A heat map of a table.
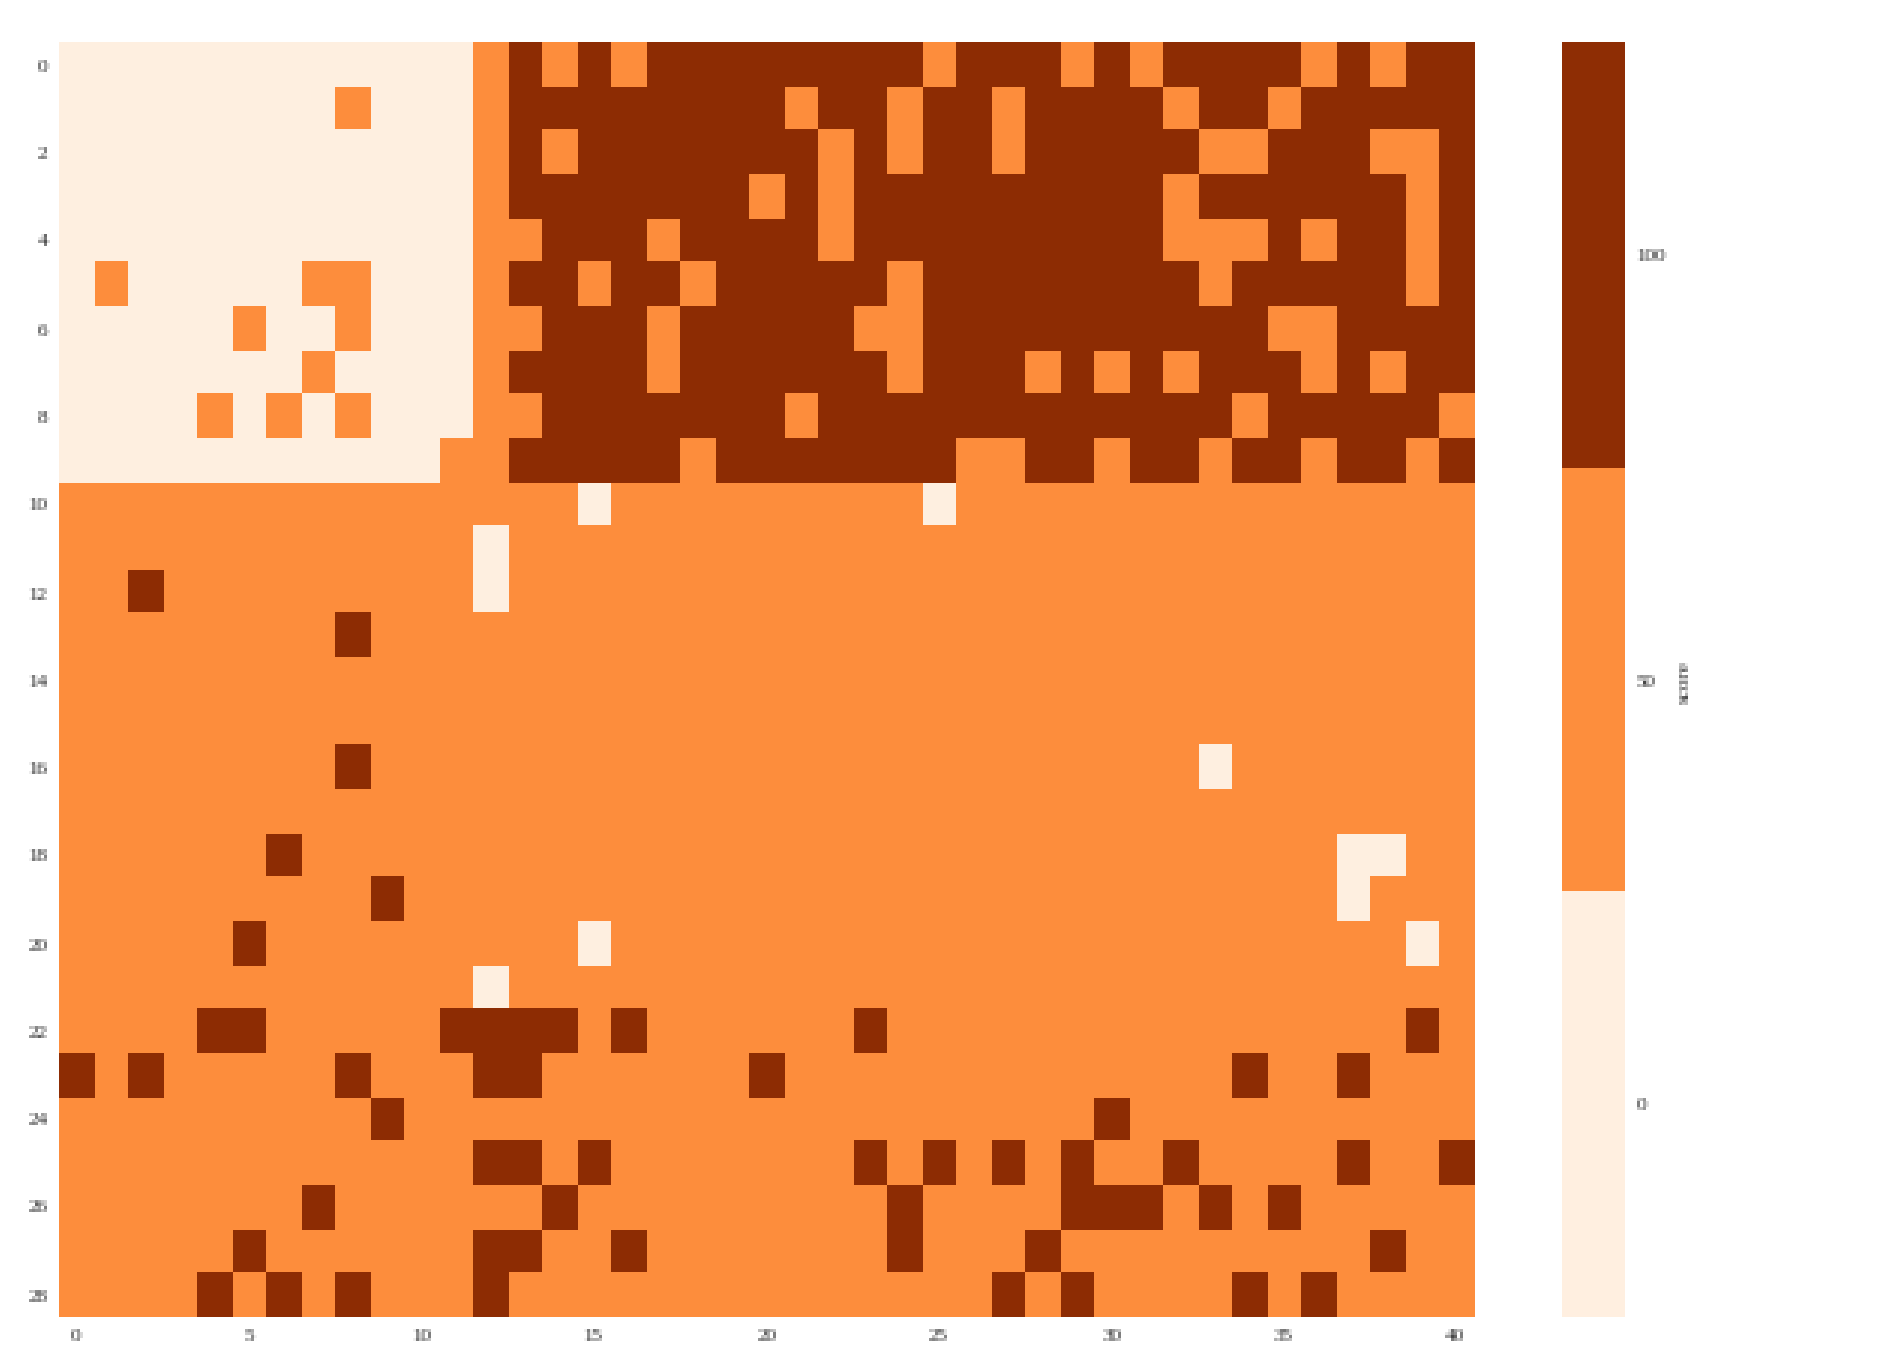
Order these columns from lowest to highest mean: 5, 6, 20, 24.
6, 5, 24, 20
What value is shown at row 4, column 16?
100
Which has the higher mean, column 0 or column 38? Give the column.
38
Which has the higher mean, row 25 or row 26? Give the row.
25
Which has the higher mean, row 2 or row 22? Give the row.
22
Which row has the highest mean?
8
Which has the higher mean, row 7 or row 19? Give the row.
7
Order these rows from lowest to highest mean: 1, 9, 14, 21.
21, 14, 9, 1
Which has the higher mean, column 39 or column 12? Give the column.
39
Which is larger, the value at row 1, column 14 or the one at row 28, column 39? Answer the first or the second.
the first
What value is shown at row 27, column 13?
100
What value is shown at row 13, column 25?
50
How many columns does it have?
41
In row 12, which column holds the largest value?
2
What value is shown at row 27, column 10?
50
